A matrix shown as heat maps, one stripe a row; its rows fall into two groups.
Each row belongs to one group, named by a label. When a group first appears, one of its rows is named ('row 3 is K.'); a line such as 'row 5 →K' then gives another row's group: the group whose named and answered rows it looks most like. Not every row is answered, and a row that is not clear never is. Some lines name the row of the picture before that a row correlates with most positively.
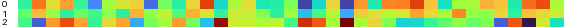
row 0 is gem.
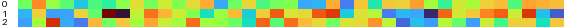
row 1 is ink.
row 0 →gem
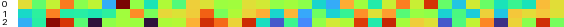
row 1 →gem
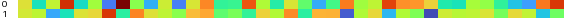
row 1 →ink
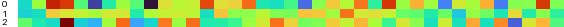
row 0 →gem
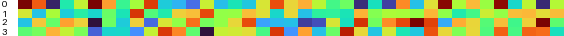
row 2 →gem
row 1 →gem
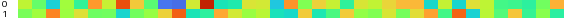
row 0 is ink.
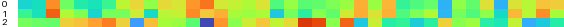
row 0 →gem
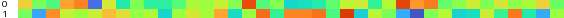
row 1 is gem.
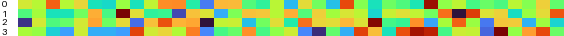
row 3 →gem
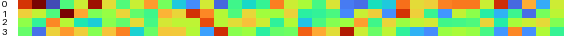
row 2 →gem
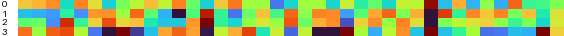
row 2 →ink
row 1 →ink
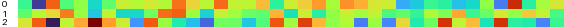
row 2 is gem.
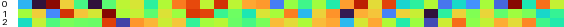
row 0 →gem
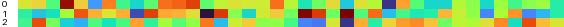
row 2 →gem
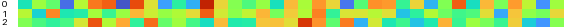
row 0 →ink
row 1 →gem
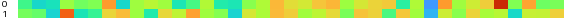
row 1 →ink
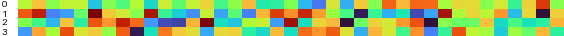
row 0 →gem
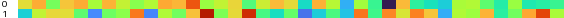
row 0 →ink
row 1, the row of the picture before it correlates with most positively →0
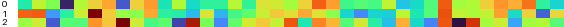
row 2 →ink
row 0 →ink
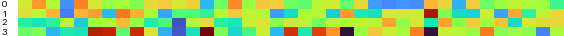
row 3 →ink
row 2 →ink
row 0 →ink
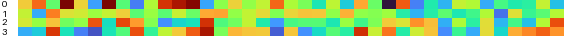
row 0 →ink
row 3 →gem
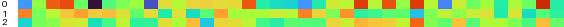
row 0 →gem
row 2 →gem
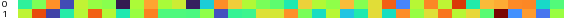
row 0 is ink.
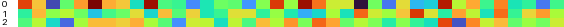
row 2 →ink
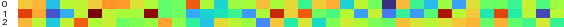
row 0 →ink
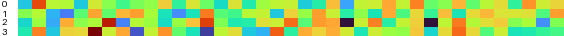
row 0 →gem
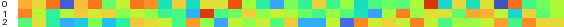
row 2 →gem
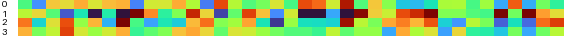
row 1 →gem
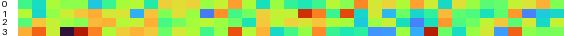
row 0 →gem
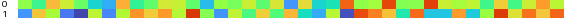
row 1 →gem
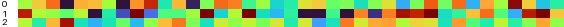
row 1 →gem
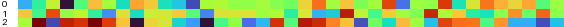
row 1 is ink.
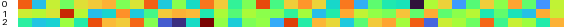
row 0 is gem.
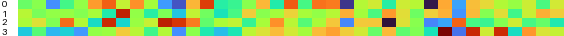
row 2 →ink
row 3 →ink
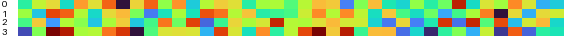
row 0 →ink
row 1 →gem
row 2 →ink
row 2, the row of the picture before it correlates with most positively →3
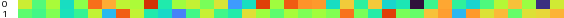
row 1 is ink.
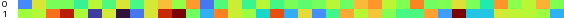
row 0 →gem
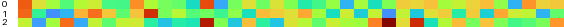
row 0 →gem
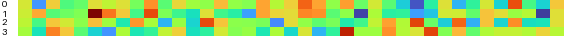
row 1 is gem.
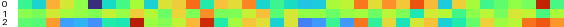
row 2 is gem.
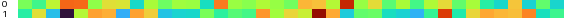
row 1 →ink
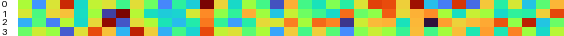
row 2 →ink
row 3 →ink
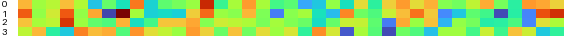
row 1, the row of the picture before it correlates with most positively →1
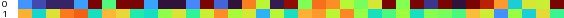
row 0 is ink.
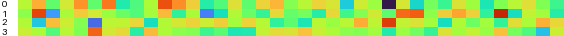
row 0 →ink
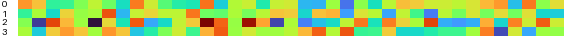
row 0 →gem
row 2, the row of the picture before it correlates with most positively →2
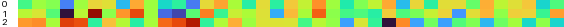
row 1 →ink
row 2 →ink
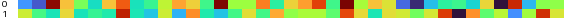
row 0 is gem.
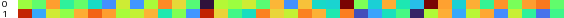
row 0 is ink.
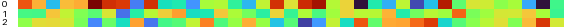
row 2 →gem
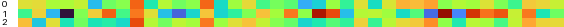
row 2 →gem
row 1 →ink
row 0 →gem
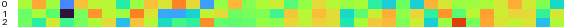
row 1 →ink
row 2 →ink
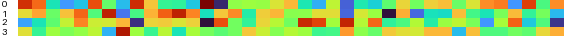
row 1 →ink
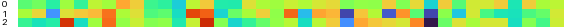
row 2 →ink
